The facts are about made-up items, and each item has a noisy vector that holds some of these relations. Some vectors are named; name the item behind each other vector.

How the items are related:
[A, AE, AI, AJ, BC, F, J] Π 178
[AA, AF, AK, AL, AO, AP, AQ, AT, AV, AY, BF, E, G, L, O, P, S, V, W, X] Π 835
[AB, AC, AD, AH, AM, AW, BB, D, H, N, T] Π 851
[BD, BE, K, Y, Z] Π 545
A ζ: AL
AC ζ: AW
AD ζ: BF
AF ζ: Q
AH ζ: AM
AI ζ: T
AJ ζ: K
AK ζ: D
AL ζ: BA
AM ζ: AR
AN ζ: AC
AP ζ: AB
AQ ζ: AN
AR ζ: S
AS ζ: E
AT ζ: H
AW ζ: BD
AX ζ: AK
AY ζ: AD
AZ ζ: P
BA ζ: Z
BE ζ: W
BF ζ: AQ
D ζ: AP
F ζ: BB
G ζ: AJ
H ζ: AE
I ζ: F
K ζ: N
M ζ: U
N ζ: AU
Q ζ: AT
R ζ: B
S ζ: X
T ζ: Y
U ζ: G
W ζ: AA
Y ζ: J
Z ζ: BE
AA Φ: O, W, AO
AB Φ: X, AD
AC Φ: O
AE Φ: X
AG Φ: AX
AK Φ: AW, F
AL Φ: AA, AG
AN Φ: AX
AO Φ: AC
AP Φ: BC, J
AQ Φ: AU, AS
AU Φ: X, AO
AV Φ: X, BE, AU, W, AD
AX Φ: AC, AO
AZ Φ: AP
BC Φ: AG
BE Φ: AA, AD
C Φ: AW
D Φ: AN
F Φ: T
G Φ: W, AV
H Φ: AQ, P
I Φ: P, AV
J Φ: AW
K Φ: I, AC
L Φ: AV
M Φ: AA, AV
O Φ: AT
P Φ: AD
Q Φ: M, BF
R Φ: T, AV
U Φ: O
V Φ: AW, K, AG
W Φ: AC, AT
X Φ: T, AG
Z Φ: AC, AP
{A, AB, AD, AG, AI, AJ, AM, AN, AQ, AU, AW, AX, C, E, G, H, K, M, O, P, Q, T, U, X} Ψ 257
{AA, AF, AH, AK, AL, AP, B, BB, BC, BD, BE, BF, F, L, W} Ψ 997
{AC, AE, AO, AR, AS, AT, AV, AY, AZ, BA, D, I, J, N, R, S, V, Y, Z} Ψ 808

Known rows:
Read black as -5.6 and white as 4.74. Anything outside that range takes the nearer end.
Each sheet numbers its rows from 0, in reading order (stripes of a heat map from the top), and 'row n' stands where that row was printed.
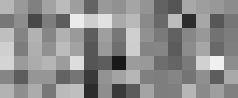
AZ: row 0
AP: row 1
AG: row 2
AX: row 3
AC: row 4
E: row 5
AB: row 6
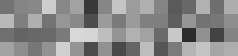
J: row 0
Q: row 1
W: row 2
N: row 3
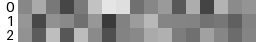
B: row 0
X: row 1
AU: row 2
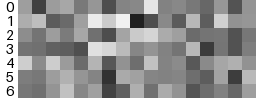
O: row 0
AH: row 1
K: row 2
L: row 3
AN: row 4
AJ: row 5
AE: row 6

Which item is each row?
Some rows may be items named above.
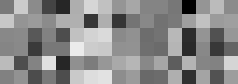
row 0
BD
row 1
AM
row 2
AF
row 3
AL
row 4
AY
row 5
AF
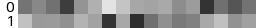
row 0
BE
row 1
AM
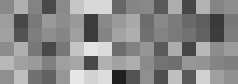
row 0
B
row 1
G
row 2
G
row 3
B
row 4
C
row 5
BB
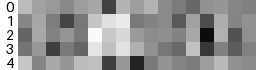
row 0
C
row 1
B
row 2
BC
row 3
AK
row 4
T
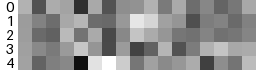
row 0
AQ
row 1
Z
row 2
V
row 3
N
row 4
BF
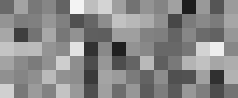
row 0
F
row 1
Y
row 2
AV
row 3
AW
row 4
N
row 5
A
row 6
M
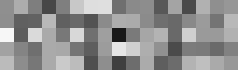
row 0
B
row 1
S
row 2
AD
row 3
Z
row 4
D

